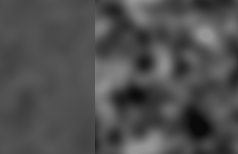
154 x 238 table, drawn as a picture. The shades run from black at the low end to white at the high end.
A vertical seam about 40% of the way across splits the table, and the left part is calmer. On average the colour sits 30% of the way up the scale. There is no overall slope. The bottom right is the ninth with the lowest average.
